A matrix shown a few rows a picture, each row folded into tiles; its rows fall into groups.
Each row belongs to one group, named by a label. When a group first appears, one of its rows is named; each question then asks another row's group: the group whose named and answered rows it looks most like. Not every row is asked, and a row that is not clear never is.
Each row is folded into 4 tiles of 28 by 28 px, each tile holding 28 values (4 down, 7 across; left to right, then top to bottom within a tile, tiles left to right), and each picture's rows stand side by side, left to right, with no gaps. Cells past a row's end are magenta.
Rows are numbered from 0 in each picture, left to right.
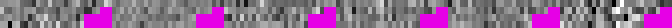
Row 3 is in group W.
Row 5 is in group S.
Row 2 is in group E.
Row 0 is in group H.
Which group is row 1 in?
S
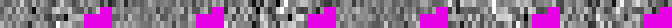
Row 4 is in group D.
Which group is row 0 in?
S
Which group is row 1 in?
E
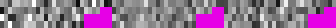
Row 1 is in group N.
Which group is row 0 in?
N
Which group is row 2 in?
S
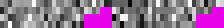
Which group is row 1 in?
H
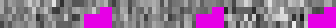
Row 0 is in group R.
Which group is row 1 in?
W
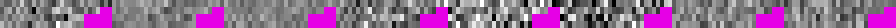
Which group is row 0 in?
S
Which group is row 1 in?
R
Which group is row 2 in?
H
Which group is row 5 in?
H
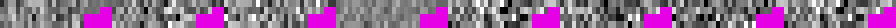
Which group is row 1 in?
S
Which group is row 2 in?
N
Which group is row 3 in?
S
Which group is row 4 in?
R
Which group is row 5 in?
E
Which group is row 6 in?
H
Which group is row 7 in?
R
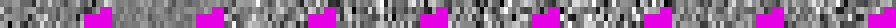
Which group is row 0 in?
H
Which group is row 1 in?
R
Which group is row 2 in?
N
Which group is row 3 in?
W
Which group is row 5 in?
N
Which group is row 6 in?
S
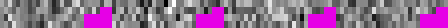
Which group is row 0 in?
H
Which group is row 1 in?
S
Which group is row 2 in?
D
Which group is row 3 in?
H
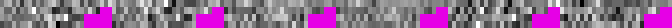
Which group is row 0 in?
R
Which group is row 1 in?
R
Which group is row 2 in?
D
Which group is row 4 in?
R
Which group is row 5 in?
E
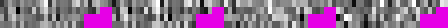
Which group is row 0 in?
W
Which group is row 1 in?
W
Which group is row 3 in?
H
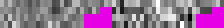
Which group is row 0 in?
H
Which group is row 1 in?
D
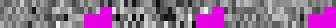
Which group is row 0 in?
S
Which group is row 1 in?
E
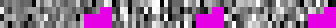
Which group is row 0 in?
H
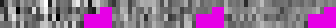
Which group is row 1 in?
W
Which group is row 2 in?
E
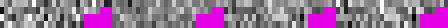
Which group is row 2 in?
D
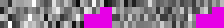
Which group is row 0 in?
N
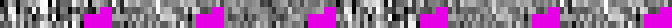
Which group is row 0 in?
W
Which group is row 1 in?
D
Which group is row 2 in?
E
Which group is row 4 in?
D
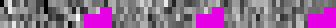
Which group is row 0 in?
E
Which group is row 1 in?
R
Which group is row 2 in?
W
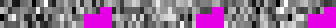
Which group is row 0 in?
H
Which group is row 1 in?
D
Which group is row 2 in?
S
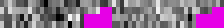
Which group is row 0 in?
E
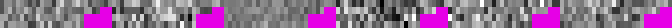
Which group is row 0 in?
S
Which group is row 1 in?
D
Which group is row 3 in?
E
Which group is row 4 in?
N
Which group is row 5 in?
R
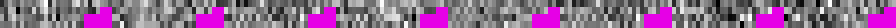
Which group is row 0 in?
W
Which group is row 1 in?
N
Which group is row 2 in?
E
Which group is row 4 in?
S
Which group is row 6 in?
E
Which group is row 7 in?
H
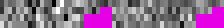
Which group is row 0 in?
S
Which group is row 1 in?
E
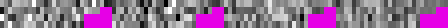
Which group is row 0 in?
N
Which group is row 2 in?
D
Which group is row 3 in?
W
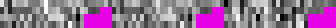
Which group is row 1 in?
D
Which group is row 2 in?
W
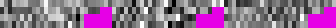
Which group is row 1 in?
R
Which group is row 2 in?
E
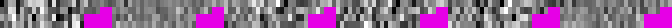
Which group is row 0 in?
W
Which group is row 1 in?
E
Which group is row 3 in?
R
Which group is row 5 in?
E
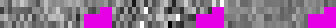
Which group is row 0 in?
D
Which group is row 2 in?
E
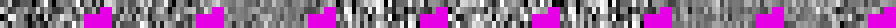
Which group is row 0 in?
H
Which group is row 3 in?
W
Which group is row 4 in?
N
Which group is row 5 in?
W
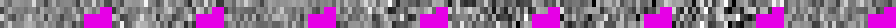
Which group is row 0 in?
N
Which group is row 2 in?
D
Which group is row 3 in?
R
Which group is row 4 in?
E
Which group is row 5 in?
H
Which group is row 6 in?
R
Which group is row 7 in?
S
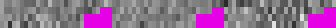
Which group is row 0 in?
H
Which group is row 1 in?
S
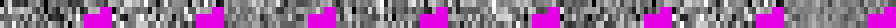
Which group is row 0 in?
E
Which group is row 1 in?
N
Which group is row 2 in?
R
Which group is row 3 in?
W
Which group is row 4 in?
D
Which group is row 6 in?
N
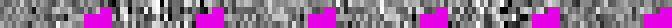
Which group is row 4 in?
R
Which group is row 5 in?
H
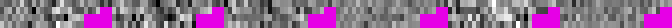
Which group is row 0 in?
S
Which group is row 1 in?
E
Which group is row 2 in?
E
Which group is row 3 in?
S
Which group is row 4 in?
D
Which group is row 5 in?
E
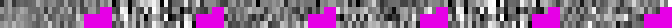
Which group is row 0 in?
E
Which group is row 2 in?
H
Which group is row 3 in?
E
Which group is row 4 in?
W
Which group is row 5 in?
R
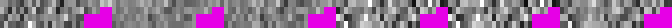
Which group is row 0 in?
R
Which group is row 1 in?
R
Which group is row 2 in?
R
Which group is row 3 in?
N
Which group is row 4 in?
N
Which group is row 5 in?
N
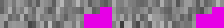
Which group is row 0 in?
S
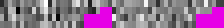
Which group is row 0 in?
W
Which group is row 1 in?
N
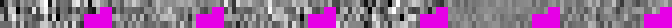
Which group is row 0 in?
W
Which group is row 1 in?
D
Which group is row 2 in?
D
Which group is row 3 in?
S
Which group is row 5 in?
R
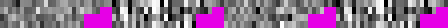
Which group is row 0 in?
H
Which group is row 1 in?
W
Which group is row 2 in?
S
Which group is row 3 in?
W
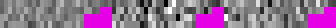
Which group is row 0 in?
S
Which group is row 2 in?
N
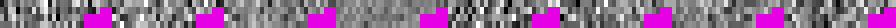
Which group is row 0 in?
W
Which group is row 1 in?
N
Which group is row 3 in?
S
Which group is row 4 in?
R
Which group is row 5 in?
H
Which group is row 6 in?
R
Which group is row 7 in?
H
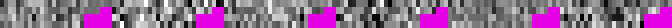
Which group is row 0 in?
W
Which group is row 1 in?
N
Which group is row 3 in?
H
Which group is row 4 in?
E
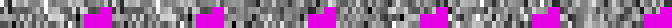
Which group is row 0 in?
D
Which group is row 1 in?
D
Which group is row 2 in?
H
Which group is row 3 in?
S
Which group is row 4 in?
N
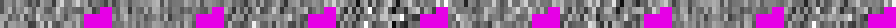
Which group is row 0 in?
S
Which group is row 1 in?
W
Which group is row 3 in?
R
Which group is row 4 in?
H
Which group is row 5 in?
R
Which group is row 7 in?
R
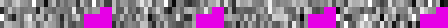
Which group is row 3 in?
N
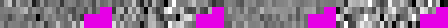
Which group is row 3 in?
N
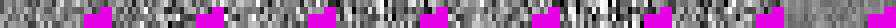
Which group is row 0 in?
S
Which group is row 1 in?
R
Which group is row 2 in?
N
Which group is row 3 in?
W
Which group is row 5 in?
W
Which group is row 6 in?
S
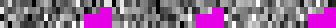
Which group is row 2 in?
N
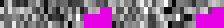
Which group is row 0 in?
E
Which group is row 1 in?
R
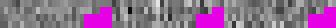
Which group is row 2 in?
H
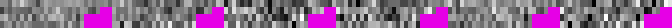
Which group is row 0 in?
D
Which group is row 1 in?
H
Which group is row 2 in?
E
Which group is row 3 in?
E
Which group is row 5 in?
H
